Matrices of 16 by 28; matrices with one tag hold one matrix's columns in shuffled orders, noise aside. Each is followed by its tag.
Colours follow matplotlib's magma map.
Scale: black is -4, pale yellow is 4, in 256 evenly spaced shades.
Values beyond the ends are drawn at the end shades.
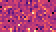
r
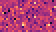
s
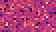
s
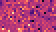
r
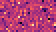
s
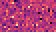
s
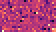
r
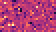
s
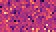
r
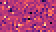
s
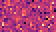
s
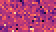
r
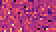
r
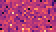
r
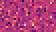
s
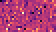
r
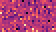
r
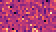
r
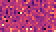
r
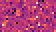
s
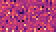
r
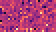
r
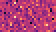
s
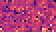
r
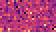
r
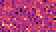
s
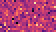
s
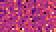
r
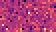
r
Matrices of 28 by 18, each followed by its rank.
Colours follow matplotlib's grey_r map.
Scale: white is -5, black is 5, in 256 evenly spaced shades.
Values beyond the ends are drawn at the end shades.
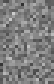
full rank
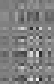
two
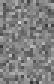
full rank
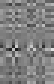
two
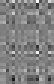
two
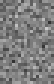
full rank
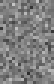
full rank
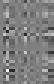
two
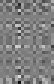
two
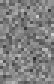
full rank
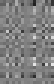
two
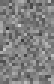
full rank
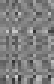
two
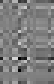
two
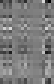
two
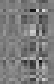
two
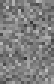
full rank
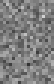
full rank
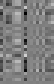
two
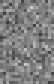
full rank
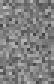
full rank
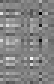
two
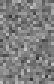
full rank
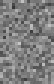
full rank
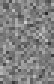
full rank
